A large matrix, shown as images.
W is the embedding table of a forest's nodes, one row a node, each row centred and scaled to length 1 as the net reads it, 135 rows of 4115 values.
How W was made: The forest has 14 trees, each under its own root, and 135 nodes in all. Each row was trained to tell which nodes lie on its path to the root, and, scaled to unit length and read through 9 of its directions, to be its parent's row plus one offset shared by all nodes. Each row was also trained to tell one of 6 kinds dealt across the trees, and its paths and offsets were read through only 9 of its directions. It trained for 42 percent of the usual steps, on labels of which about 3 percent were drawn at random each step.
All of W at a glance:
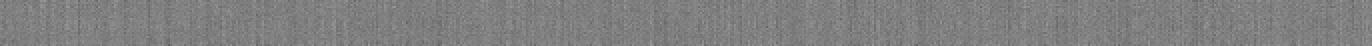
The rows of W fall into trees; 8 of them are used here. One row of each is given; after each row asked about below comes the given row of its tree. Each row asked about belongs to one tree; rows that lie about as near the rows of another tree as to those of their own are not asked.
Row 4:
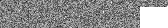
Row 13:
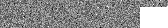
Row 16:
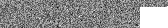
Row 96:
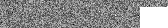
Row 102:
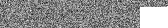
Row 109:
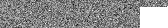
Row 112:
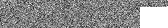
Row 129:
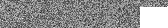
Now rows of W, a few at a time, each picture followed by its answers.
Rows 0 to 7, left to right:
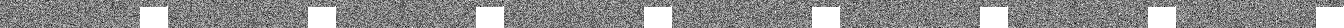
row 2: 112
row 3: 96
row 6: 96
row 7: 109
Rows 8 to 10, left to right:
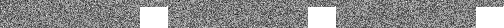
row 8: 13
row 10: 102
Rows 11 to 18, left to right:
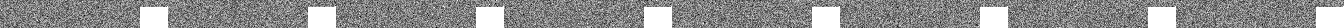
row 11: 96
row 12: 112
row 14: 96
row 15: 112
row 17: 13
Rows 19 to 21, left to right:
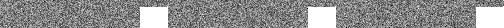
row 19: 109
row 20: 4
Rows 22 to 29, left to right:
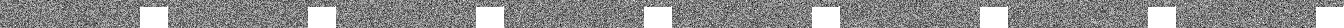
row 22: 4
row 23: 109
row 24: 102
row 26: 13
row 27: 13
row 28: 112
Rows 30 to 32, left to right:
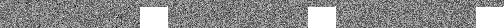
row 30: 13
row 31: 16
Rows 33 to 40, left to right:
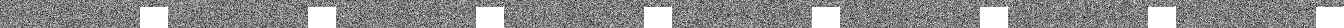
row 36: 4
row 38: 16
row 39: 16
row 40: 112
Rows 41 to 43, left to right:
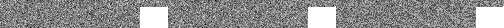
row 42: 112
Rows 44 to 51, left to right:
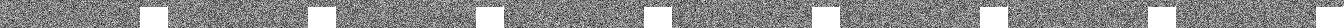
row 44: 109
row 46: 13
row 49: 96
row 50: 4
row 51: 96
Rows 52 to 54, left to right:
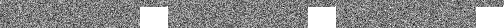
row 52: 16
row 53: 102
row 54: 109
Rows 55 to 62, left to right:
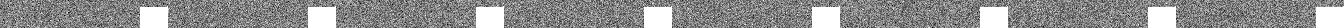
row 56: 16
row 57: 112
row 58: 109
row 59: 109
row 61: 112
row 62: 16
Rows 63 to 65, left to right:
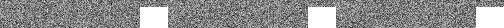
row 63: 102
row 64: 129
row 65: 129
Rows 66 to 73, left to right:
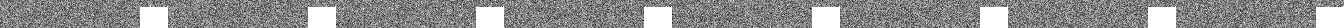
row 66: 109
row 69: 102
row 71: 96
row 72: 102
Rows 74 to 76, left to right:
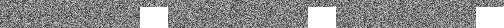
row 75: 102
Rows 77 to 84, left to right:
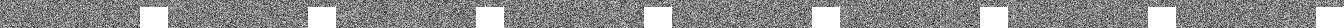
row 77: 4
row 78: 109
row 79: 129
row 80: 96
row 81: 102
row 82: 129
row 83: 109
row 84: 16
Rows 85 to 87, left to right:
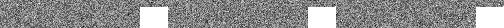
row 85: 112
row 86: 16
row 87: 4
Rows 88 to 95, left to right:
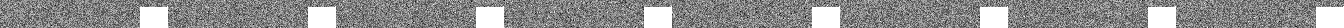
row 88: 129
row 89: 96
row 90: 13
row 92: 102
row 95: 102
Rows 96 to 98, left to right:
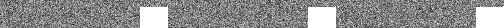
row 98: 112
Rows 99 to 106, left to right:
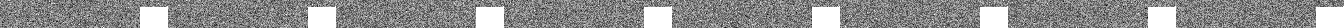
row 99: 4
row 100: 96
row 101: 112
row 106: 109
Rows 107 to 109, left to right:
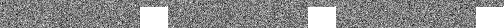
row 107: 96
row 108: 16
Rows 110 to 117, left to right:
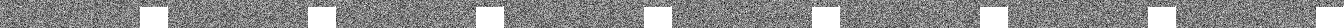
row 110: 109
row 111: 16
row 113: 13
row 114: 13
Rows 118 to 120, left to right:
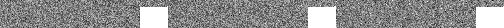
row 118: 109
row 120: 96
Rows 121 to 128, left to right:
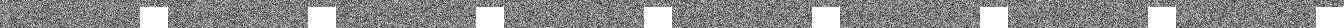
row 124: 109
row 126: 96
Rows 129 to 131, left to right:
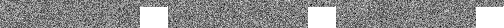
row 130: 112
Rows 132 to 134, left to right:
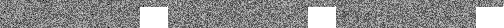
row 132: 102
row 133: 112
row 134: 96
